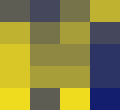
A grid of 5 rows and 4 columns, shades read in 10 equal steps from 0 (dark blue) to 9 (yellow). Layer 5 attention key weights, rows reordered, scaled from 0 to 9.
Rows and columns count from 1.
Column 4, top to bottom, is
7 2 1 1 0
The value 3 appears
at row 1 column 1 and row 5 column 2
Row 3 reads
8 5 5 1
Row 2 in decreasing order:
7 6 4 2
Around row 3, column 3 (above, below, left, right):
6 6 5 1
